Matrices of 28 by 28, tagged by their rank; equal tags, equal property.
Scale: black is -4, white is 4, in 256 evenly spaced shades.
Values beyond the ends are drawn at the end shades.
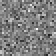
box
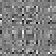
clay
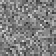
box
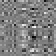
clay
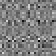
clay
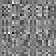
clay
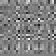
clay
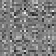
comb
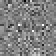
comb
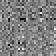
comb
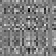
clay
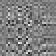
clay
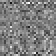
comb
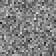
box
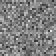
box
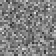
box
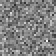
box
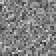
box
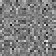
comb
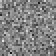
box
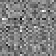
comb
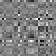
clay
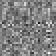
comb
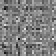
comb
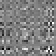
clay
